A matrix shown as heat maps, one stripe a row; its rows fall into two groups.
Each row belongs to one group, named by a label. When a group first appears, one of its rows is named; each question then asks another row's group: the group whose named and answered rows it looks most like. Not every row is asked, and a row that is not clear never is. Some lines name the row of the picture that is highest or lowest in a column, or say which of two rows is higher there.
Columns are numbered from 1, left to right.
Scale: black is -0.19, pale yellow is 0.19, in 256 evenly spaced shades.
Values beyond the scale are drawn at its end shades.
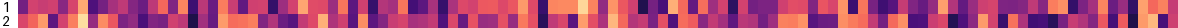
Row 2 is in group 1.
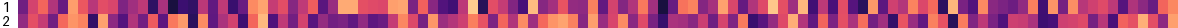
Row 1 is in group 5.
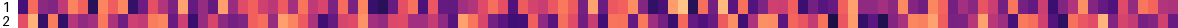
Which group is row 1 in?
1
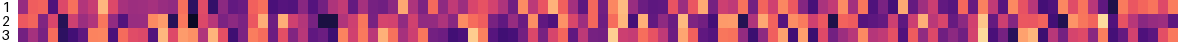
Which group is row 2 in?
5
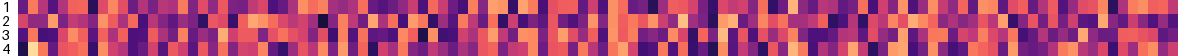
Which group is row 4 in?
1
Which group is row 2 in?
5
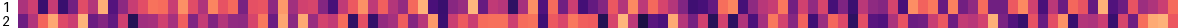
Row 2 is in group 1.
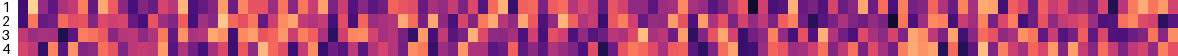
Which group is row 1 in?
1
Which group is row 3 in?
5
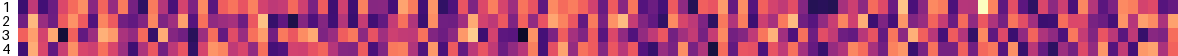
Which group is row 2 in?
1
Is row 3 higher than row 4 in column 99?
Yes
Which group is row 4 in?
1
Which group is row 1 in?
1
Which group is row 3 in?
5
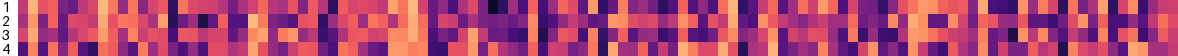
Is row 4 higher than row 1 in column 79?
No
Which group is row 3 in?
5
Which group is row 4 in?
5
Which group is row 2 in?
5
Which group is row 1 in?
5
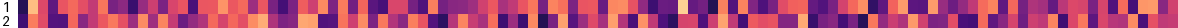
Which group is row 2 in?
5
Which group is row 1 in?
1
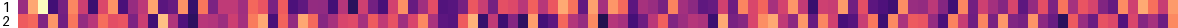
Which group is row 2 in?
5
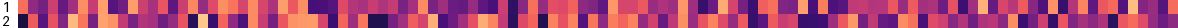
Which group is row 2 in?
1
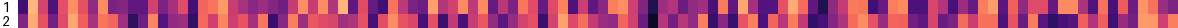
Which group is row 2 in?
1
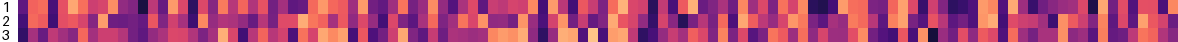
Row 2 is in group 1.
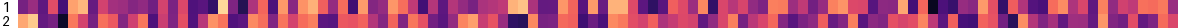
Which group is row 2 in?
5
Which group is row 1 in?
1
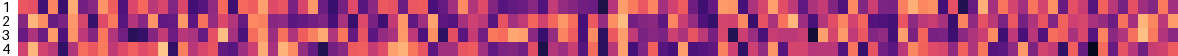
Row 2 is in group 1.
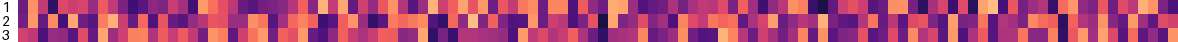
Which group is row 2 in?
5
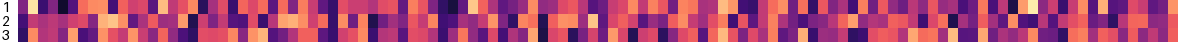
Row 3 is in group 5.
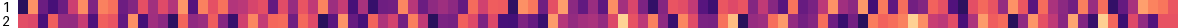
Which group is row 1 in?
1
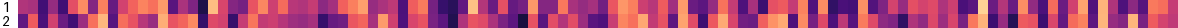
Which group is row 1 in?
5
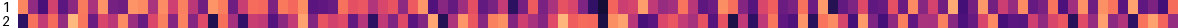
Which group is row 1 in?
5
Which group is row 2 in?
1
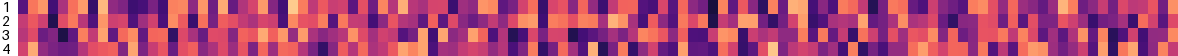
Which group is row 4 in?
5
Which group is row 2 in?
1
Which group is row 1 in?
1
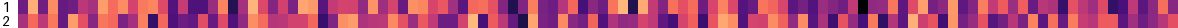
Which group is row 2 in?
5
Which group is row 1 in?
5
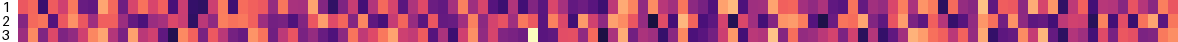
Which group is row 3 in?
5
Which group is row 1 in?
5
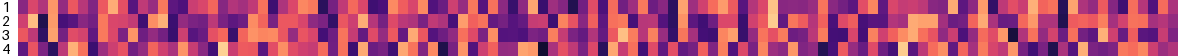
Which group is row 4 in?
1
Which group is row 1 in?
5
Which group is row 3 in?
5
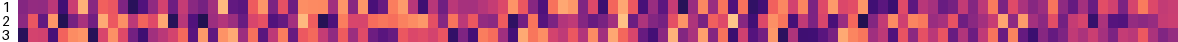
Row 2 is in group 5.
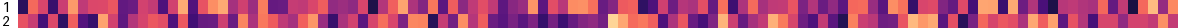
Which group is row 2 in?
5
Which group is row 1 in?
1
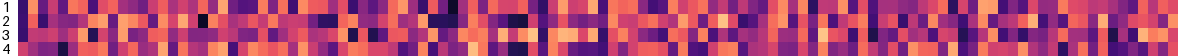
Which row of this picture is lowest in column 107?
3
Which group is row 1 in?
1
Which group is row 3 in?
1
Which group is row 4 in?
5
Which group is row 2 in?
5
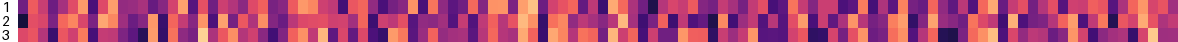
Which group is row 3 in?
1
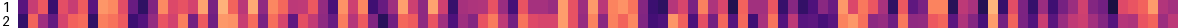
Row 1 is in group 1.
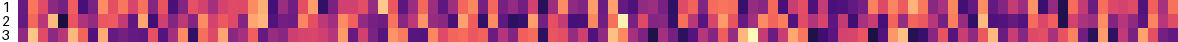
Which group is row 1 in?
5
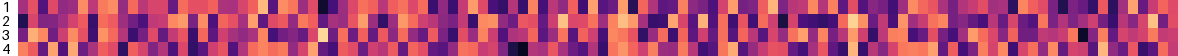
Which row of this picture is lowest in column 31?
1
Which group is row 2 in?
1
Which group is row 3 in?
1
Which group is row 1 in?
5
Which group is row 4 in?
5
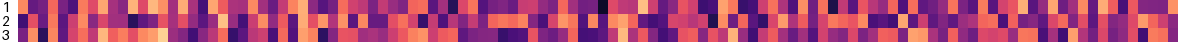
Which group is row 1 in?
5
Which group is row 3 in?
5
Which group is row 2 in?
1
